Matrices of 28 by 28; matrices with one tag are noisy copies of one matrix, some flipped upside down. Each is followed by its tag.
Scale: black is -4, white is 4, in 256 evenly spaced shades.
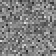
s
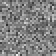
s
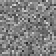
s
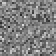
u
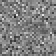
s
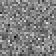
s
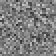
u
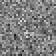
s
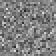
u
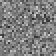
u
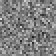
u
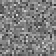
s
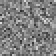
u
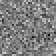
u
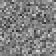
u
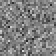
u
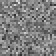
s
